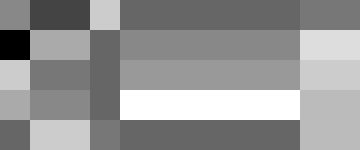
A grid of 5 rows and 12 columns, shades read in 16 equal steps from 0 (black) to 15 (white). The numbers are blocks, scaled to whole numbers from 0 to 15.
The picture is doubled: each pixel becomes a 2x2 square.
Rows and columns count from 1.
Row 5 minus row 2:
6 2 2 1 -2 -2 -2 -2 -2 -2 -2 -2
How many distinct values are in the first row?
5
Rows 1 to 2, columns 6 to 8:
6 6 6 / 8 8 8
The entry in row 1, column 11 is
7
